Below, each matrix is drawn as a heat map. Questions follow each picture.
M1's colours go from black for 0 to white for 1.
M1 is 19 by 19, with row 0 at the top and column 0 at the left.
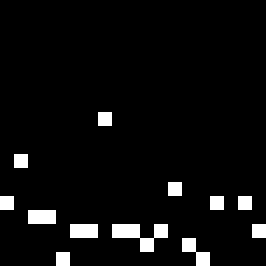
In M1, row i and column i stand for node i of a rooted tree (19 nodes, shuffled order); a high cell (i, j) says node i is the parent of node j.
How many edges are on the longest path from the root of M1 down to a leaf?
5
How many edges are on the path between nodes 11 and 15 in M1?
4
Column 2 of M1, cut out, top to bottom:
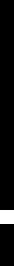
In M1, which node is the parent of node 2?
15
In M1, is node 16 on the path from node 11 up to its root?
yes
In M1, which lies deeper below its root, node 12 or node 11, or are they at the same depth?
node 12
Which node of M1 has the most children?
16
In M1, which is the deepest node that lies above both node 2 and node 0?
14
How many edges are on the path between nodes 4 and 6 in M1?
3
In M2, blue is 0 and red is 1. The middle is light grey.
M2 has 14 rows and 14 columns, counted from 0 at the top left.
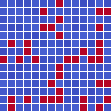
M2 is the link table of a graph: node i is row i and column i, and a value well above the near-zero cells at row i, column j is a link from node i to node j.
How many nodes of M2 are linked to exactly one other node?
6
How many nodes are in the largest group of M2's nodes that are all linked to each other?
3
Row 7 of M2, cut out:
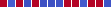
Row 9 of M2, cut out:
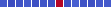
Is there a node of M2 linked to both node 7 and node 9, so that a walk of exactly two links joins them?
no
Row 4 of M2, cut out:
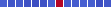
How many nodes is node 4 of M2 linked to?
1
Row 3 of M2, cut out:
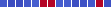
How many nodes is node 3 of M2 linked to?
3
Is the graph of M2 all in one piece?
yes
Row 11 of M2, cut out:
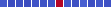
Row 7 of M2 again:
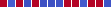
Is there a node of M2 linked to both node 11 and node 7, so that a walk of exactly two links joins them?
no
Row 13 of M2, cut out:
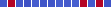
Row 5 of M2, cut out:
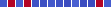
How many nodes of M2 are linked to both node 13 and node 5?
2
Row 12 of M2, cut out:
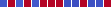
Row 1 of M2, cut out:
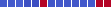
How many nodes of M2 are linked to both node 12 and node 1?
2
